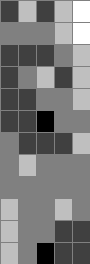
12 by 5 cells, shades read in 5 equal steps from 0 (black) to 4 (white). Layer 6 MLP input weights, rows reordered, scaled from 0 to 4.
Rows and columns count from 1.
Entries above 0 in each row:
5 5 5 5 5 4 5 5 5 5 5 4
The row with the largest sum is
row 2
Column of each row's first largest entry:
5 5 5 3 5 4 5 2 1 1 1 1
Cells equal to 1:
18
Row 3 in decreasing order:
3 2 1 1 1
